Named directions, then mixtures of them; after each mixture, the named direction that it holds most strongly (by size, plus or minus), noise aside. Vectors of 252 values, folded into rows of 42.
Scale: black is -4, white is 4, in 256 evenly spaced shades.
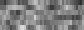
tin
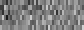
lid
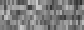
tin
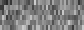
lid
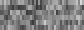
tin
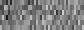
lid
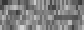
tin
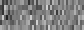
lid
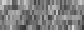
tin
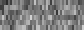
lid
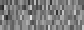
lid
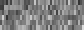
lid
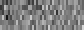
lid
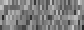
lid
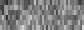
lid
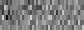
lid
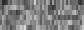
tin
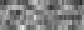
tin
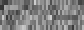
lid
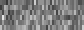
lid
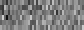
lid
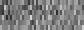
lid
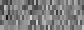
lid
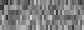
lid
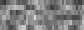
tin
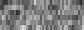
tin
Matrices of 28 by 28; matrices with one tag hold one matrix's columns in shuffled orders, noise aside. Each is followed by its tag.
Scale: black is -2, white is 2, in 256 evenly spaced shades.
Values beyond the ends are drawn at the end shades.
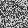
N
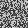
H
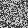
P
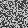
P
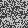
N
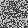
N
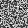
P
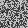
H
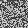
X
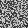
P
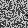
H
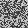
N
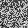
X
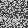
N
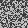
X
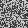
H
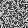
P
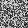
H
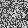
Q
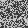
N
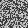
Q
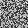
Q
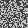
X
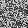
H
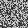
H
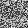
N
